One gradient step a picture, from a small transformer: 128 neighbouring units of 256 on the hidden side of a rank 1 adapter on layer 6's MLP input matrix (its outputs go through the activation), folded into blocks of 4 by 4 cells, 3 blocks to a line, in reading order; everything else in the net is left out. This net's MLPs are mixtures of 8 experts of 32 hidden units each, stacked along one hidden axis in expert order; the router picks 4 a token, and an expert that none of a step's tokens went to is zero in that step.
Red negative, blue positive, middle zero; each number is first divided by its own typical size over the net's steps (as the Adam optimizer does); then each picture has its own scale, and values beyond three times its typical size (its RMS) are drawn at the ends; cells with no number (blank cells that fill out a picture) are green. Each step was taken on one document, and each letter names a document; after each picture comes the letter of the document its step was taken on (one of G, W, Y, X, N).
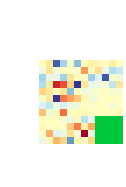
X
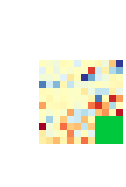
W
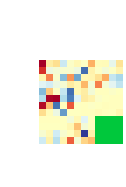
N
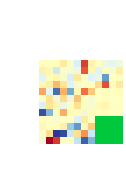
X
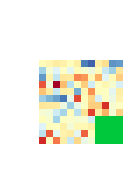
N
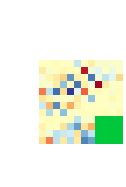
X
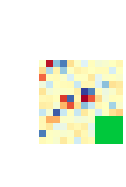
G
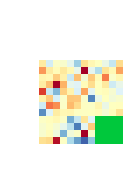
X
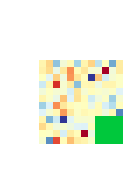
X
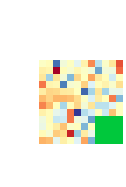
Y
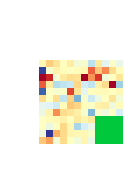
W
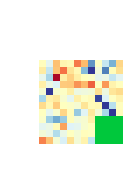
N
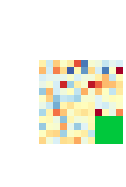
N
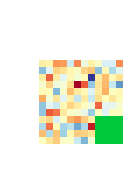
Y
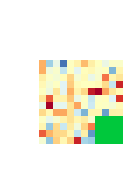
Y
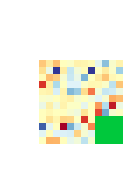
W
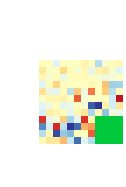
W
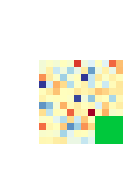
Y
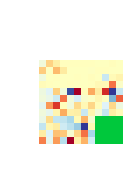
W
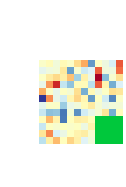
N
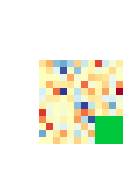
G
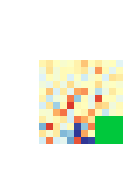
Y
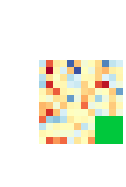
G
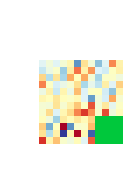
Y
